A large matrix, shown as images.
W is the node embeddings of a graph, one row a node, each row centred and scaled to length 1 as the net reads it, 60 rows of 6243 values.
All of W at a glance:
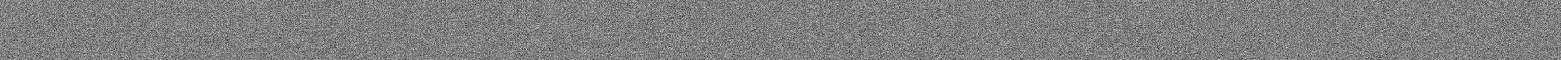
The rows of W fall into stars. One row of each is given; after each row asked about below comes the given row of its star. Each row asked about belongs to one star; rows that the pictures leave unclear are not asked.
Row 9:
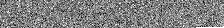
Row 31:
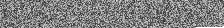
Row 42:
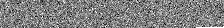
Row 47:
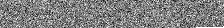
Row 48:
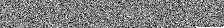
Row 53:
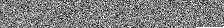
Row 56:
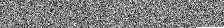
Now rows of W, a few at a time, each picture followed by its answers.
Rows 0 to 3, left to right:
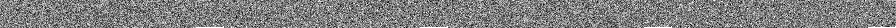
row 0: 47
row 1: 9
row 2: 53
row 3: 42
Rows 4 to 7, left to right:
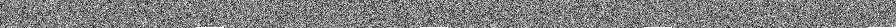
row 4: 9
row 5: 53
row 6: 31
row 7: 31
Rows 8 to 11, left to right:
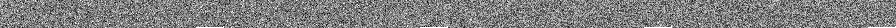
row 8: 56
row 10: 53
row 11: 56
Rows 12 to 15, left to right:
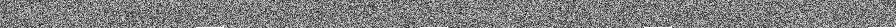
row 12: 31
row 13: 47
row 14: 48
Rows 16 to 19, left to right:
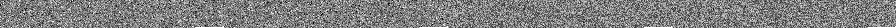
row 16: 9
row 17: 31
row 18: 56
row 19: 47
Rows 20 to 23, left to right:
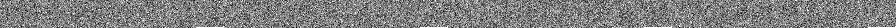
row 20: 47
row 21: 56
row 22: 47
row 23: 53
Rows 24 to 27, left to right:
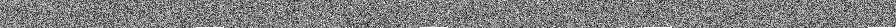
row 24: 47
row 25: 53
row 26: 9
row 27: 53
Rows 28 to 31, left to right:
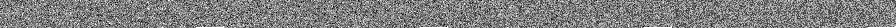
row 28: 56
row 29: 47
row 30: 9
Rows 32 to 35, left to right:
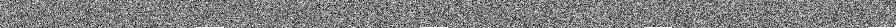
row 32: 56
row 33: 53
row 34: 48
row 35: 31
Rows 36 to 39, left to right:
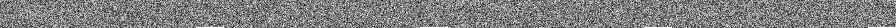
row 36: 42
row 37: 48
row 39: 42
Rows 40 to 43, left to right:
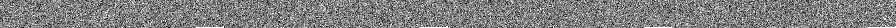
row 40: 53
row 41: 31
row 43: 47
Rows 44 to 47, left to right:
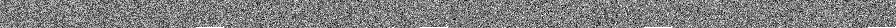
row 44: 9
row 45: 47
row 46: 31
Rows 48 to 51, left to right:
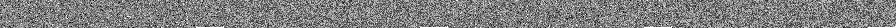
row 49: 48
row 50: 56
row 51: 31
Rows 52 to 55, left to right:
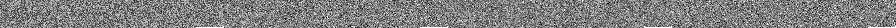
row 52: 9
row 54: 48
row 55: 56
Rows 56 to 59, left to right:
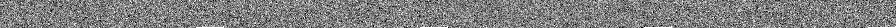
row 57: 9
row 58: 48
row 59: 47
